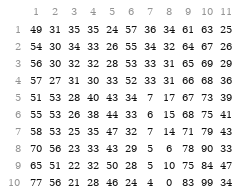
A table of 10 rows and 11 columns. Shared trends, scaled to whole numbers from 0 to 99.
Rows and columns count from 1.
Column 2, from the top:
31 30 30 27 53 53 53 56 51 56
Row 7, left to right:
58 53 25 35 47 32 7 14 71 79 43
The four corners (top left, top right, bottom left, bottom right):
49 25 77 34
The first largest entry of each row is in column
10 10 10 10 10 10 10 10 10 10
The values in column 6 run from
24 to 57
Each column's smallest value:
49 27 21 28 24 24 4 0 61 63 25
